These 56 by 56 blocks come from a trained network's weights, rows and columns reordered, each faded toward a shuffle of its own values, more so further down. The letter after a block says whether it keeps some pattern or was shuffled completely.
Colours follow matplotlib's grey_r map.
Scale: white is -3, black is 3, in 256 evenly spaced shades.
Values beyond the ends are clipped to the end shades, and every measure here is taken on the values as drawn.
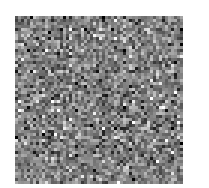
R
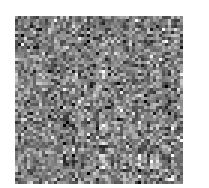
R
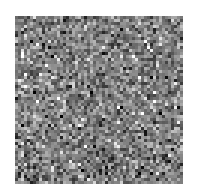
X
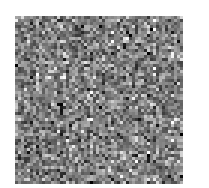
R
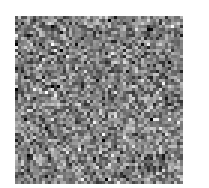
R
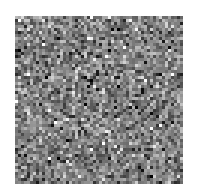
X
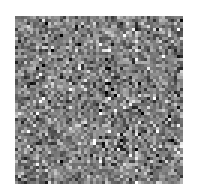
R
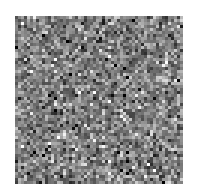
X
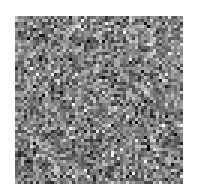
X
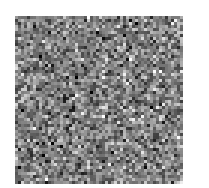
X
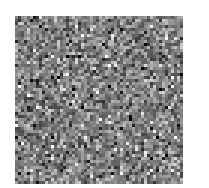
X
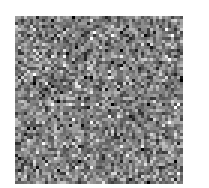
X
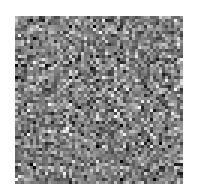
R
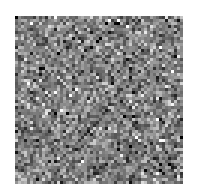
X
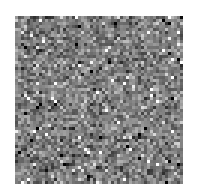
X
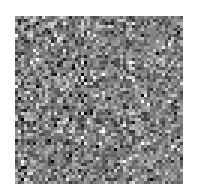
R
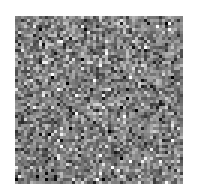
X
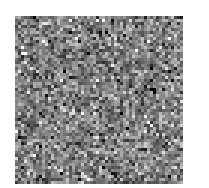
X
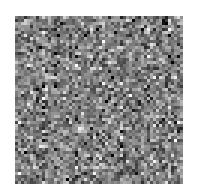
R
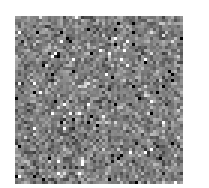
X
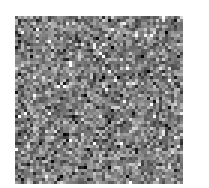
X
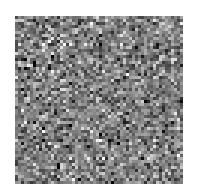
R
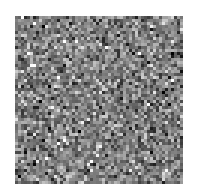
X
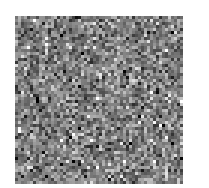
X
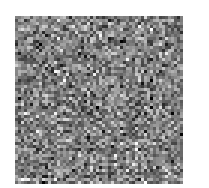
R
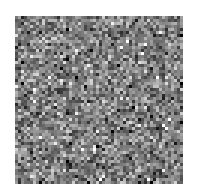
X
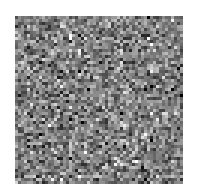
R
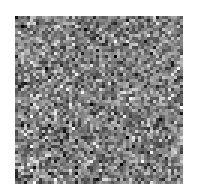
X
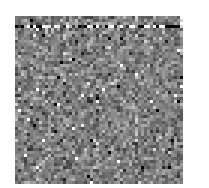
R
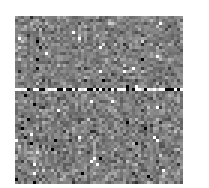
R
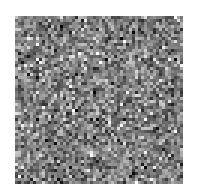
X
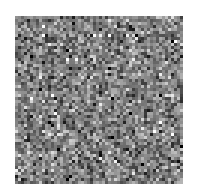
R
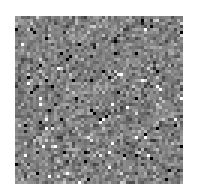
X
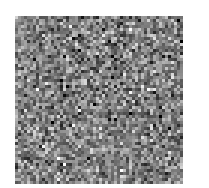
X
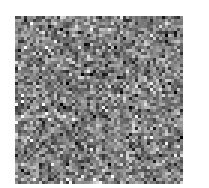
X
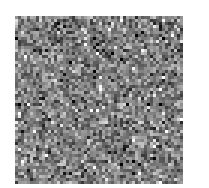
X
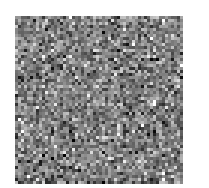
R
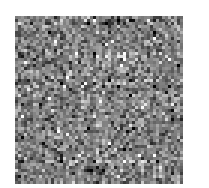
R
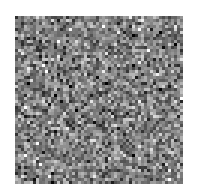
X
